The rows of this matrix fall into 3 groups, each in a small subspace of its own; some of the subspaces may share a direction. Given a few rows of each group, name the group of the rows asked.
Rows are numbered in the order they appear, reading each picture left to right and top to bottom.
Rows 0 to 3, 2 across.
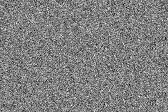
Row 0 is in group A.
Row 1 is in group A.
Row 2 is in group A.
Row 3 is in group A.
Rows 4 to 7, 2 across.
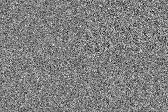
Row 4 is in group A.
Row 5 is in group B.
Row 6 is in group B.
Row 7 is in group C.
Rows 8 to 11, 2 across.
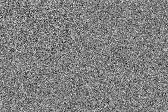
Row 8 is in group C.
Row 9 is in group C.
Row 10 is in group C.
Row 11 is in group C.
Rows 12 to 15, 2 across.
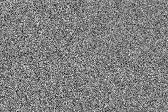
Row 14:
A
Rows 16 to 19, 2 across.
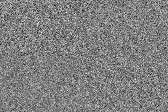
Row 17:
A
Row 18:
C
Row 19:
A
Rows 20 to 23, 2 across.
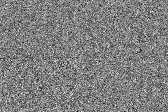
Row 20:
A
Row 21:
B
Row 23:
A
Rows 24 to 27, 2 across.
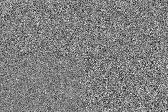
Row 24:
B
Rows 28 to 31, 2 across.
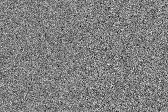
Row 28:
A
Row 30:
C
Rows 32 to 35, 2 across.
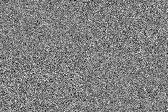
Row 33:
B
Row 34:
C
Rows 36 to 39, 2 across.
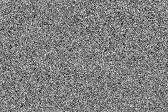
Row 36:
C
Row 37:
B
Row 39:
C
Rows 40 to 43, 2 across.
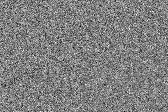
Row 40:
A
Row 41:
B
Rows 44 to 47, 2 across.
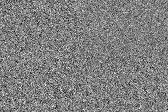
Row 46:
B
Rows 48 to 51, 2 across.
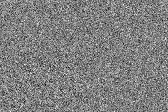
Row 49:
A
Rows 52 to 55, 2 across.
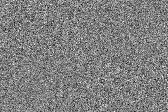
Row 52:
A
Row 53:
A
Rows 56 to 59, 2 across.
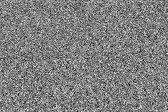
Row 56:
B
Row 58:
B
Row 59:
B
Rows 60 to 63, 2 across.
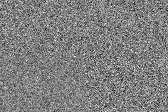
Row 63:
B
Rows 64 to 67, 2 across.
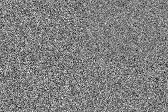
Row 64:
B
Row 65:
A
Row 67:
C
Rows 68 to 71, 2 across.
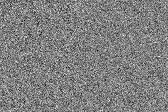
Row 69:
A
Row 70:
B
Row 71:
C
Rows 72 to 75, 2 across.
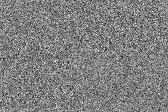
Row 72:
C
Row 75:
C
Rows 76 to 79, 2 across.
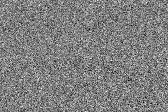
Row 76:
A
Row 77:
A
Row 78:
B
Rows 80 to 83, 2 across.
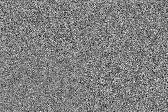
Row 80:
A
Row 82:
A
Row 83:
A
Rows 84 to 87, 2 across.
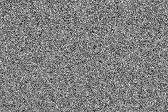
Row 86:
A
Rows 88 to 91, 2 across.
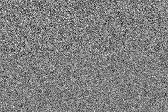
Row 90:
A
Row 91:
A
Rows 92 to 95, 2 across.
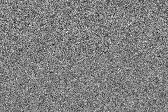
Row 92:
A
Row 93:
C
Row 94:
A
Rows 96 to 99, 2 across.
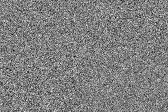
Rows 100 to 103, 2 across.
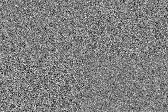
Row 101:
C
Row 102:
C
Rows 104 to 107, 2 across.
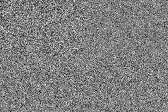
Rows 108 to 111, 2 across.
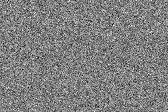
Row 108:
C
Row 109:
A
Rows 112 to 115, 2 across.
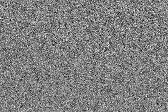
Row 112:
A
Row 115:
A
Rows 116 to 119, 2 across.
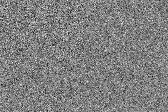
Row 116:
A
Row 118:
A
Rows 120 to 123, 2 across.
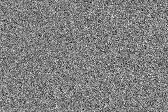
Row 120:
A
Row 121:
C
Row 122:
B
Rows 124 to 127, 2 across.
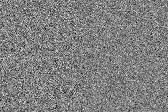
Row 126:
B
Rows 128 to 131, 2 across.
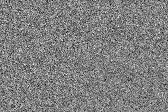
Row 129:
C
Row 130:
C
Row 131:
C
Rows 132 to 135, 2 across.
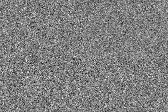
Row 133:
B
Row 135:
B
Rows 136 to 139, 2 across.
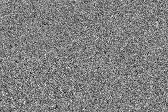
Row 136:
C
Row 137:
C
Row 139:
C
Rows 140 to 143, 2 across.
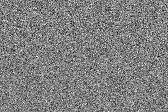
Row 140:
A
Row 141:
A
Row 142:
C
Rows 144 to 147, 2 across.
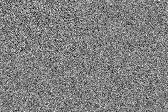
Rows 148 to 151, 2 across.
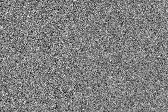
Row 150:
B
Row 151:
C
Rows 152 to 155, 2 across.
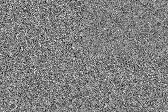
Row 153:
A
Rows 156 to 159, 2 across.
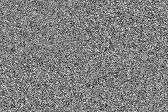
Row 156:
A
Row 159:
A
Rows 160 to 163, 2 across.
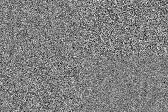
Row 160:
A
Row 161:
A
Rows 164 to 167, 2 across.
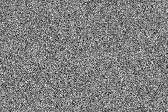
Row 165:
B
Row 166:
A
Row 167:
B
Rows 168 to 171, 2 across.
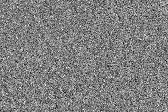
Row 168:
A
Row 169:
A
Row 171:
A
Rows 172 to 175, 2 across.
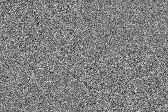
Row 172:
B
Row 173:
C
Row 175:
C
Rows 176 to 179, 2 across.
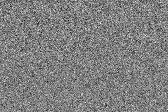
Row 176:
B
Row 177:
A
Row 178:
A
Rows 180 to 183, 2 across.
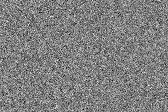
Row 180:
A
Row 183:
A
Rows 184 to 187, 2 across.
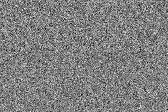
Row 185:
B
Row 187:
B
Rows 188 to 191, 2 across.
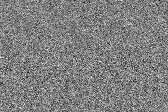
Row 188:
C
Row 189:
C
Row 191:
A
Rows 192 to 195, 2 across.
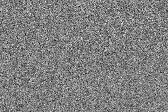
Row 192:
A
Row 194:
A
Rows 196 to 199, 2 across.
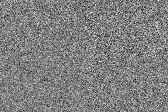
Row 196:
B
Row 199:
A
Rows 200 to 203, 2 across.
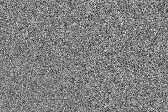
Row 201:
B
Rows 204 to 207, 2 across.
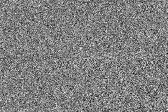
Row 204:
A
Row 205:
B
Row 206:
B
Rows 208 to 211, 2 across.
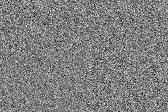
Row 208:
C
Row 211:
A
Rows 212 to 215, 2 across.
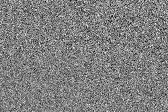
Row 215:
A
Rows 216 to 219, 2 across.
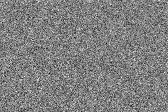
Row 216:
C
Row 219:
C
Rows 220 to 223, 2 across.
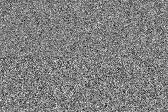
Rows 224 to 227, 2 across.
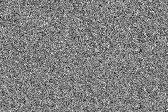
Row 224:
C
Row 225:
B
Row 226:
B
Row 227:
B
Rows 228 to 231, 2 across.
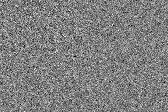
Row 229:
A
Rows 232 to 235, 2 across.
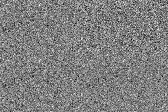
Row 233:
A
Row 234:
A
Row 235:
A
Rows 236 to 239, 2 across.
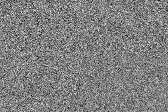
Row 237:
C
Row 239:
C
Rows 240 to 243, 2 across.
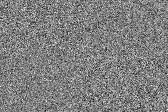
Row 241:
A
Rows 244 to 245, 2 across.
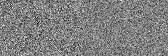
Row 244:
B
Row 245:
C
